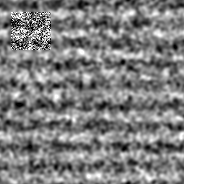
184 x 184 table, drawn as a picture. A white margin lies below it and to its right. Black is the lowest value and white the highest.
An odd patch, rougher than its surroundings, sits in the top left. There is no overall slope. On average the colour sits 50% of the way up the scale. Horizontal stripes repeat 9 times down the table. The top left is the roughest part.
